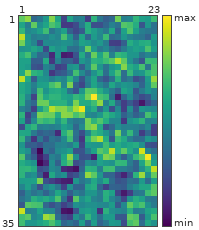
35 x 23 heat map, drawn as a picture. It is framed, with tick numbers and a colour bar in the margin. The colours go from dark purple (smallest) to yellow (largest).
Ninth with the highest average: centre. Seam: none. Slope: none. Mirror symmetry: none.
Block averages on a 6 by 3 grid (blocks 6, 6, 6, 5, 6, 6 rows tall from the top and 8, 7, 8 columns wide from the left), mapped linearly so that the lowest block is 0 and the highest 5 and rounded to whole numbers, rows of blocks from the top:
3 1 2 / 1 2 3 / 4 5 0 / 0 3 2 / 0 1 2 / 2 1 2
